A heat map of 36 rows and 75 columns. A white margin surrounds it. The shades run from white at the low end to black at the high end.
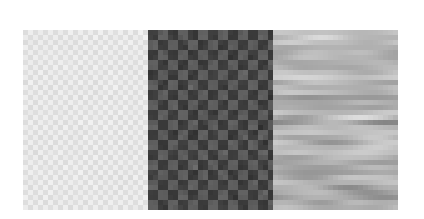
The table splits into one row of 3 panels. Panel 1,1: very low, checkered, faint in contrast. Panel 1,2: high, checkered. Panel 1,3: low, streaked across.
